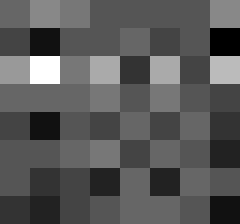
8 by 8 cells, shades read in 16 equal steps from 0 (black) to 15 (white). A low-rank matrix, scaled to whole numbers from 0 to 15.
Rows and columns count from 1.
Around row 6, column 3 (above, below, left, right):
5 4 5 7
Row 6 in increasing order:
2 4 5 5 5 6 6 7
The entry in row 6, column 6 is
6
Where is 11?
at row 3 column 8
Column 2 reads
8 1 15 6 1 5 3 2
